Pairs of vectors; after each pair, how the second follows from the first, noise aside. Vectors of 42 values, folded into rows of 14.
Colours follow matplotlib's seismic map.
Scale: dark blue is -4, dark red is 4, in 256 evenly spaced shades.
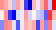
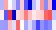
sign-scrambled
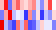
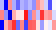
negated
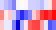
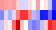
negated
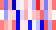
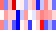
sign-scrambled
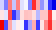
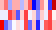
sign-scrambled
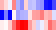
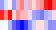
negated
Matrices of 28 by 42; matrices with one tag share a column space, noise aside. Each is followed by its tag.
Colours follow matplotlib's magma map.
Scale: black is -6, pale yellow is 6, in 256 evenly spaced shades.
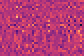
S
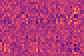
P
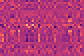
S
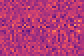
S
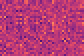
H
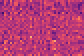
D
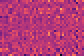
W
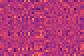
W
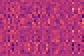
P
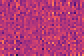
D
